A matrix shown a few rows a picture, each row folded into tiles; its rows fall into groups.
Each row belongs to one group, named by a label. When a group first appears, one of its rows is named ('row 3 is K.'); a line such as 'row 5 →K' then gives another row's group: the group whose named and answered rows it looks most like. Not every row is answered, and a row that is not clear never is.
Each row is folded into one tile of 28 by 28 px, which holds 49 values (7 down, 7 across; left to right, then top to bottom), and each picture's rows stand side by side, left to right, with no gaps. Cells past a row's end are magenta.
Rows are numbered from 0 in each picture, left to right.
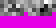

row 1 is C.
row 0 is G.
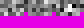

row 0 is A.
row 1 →C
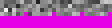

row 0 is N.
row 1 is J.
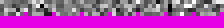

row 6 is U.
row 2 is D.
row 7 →G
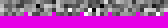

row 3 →N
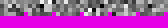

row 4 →J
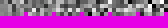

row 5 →J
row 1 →N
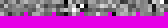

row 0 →D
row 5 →J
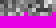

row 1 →G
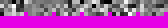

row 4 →A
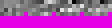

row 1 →G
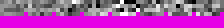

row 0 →C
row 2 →C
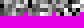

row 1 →U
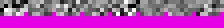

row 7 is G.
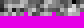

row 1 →G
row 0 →U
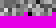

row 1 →J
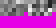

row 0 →C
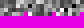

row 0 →G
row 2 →N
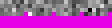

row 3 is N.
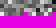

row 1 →A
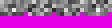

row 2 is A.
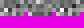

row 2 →N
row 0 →N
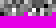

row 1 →N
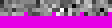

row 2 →N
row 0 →U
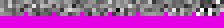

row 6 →N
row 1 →D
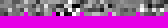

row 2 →A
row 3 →C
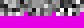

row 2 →N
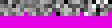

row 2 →J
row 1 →A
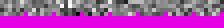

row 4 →G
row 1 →N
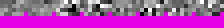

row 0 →G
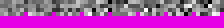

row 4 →G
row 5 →N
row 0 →A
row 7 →G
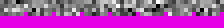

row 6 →D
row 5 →C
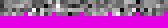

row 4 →A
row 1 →N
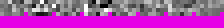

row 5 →U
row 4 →A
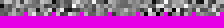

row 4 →J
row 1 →A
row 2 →G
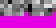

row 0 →J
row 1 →U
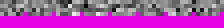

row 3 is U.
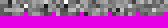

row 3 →J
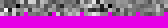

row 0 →N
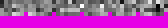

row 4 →J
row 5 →C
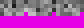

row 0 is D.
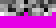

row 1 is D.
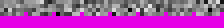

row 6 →U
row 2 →A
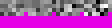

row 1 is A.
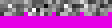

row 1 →N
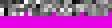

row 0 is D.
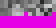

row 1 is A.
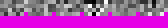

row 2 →J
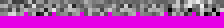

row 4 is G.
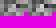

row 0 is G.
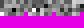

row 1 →N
